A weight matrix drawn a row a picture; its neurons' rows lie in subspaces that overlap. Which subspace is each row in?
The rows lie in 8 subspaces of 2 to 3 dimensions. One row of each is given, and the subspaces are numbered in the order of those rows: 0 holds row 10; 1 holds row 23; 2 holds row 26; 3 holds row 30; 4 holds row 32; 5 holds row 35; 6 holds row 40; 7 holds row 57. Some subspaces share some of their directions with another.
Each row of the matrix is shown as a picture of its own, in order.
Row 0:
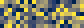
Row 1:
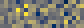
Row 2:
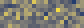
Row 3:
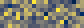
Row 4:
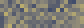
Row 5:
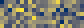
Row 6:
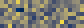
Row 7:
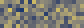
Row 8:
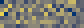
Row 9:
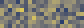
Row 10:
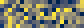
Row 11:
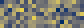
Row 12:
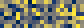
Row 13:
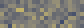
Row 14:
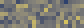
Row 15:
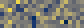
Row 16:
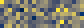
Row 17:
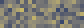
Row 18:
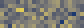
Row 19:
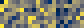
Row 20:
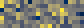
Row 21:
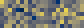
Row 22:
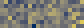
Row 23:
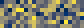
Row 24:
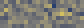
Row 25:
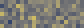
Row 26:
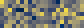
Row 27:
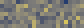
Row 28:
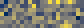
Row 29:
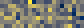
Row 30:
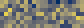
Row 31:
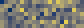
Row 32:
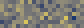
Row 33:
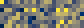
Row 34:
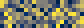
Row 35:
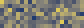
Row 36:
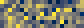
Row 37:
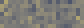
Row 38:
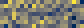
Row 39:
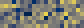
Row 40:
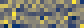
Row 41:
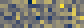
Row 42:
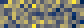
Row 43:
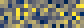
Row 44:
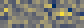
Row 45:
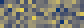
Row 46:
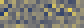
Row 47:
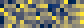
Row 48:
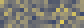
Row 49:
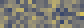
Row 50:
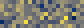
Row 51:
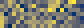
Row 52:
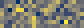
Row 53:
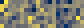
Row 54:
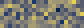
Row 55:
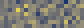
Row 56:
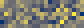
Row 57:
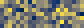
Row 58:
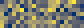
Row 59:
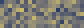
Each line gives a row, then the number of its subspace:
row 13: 6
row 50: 4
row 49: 7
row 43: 1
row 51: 5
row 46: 7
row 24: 7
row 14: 1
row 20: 5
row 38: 6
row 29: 0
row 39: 2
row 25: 1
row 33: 3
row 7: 4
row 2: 2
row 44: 7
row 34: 6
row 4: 5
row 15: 1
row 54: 2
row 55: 1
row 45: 5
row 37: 3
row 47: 5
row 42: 6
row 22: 6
